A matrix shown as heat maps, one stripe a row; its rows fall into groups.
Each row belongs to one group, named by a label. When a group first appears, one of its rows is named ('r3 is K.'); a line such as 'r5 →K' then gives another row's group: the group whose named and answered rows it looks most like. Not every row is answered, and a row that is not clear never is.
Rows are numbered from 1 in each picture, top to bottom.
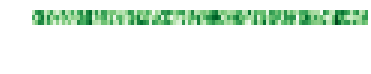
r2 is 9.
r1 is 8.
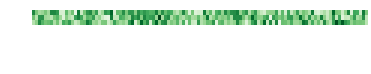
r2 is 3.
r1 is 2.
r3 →8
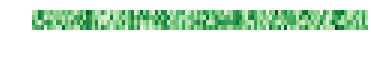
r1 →8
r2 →3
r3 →2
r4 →8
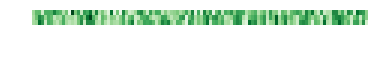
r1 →2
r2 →8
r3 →8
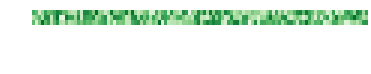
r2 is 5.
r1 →2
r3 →9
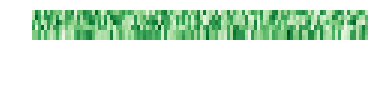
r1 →2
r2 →5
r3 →5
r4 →9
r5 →3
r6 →3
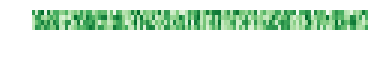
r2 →5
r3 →5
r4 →5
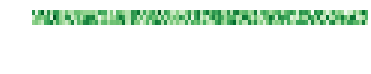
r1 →9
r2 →5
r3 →2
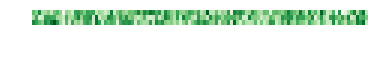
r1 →3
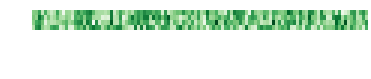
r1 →3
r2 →3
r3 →3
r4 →5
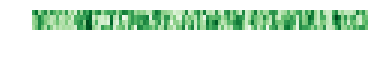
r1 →2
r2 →3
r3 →3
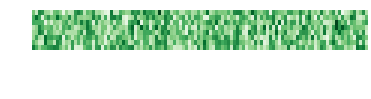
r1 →3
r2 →5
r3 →3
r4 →8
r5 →8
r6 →2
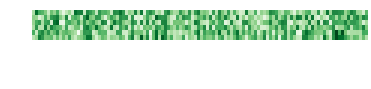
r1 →5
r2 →2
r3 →5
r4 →2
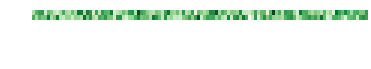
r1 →8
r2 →9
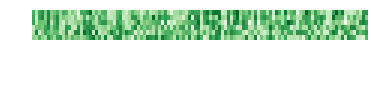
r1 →9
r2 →9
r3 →9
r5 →2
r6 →5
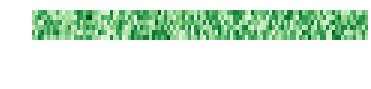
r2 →8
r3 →2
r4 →5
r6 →3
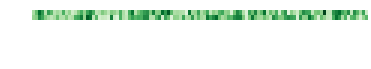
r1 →8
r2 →3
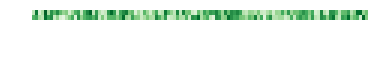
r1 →2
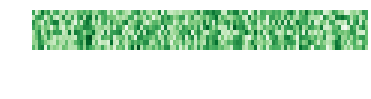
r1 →9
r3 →2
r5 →5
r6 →8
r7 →3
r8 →8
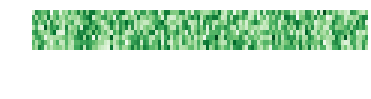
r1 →5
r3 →2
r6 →3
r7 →3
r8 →3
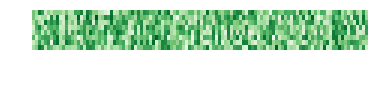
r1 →3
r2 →2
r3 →2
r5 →5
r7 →5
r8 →8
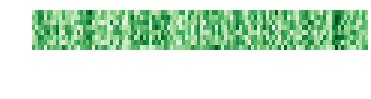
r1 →8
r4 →9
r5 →5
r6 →8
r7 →3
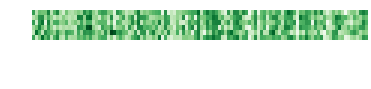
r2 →8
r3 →9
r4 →8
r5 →5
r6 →9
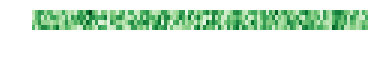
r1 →8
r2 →5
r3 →3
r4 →9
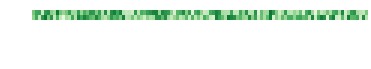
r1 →5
